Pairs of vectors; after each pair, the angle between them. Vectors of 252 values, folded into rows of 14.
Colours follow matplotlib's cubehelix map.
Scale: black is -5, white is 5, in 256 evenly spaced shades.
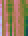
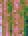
nearly parallel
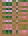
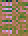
nearly opposite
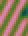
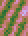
nearly opposite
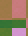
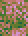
partly aligned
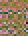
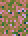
partly opposed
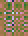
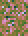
partly aligned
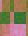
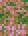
partly aligned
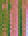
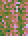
partly aligned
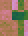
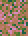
orthogonal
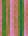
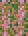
partly opposed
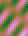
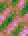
nearly parallel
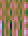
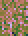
partly opposed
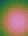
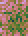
partly opposed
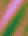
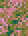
partly aligned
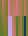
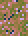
orthogonal
